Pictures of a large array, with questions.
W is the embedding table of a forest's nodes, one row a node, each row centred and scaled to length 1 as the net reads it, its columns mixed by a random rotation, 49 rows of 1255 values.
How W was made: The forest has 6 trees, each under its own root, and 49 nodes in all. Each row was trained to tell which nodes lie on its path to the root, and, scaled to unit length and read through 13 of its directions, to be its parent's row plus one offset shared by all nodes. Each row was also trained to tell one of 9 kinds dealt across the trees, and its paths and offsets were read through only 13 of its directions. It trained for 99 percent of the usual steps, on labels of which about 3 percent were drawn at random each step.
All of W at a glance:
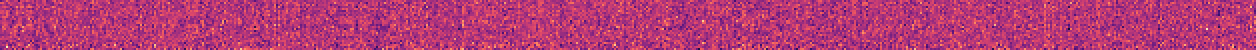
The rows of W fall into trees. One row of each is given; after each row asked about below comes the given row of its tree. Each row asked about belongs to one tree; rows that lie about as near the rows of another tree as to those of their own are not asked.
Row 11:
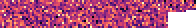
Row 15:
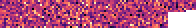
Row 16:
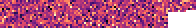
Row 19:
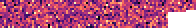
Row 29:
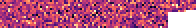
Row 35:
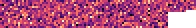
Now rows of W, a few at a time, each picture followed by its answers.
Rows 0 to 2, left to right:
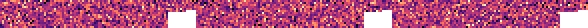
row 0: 11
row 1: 19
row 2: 29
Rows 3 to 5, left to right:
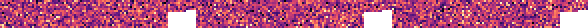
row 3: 19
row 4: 19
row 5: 15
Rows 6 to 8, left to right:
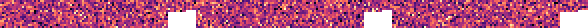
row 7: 11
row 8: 19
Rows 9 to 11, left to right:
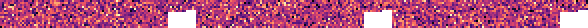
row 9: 35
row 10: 15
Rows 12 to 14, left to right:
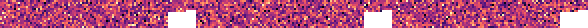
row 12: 16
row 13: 11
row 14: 11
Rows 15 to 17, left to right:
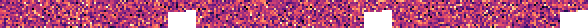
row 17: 29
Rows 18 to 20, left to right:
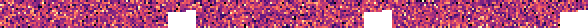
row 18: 29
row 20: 35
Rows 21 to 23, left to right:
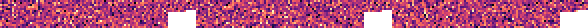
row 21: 35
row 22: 35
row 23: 29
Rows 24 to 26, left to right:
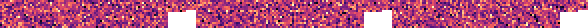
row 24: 11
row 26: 15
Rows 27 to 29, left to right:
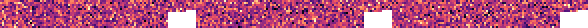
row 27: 11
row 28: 11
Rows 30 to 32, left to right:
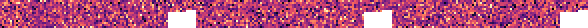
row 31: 19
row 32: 15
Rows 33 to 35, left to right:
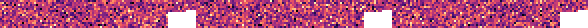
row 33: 19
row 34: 19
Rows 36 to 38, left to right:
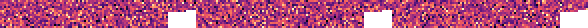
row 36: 11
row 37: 15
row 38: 16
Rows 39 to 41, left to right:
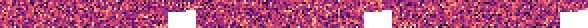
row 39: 29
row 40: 19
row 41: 16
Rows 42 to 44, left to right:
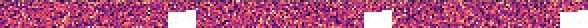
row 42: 35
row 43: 35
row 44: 16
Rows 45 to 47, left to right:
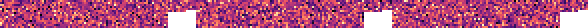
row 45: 16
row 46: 11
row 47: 16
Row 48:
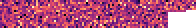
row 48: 35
